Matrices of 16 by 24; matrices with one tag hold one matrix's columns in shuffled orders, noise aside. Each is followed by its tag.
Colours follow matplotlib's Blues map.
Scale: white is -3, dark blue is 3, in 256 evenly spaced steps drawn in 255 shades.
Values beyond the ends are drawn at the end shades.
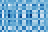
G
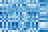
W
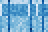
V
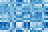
W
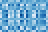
G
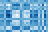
G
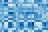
W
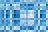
G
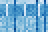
V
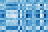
G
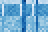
V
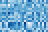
W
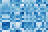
W
